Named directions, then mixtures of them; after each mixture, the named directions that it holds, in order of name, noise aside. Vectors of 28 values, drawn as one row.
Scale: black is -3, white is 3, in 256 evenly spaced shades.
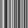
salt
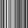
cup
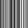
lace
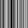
lace, salt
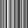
cup, lace, salt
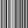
cup, lace, salt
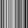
cup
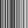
cup, lace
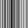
cup, lace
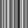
cup, lace, salt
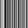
cup, salt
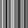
cup, salt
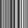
lace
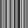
cup, lace, salt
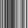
cup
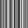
cup, lace, salt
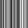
lace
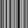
cup, lace, salt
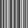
cup, lace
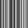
lace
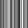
cup, lace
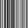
cup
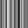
cup, lace, salt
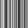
salt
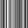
cup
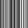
lace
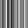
cup, salt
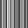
cup, lace, salt
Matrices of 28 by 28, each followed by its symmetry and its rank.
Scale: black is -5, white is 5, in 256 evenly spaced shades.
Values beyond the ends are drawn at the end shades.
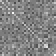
symmetric, rank five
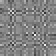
symmetric, rank three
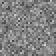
symmetric, full rank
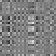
neither, rank two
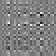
neither, rank two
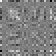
symmetric, rank three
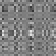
neither, rank two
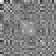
symmetric, rank three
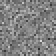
symmetric, full rank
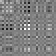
symmetric, rank two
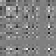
symmetric, rank two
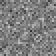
symmetric, full rank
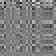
neither, rank two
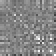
symmetric, rank five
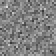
symmetric, full rank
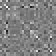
symmetric, rank five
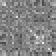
symmetric, rank five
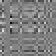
neither, rank two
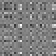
neither, rank two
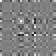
symmetric, rank two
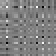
symmetric, rank two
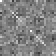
symmetric, rank five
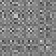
symmetric, rank three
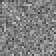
symmetric, full rank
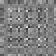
symmetric, rank two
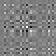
symmetric, rank two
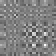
symmetric, rank three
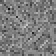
symmetric, full rank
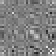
symmetric, rank three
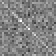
symmetric, rank five
